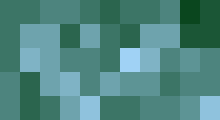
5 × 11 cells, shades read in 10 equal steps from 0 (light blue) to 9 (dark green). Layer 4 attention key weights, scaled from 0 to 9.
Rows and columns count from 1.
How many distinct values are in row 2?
4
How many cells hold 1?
2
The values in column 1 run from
5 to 6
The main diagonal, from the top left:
6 3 3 2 1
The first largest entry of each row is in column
10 10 1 2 2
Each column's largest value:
6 7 6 7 6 7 7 6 6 9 8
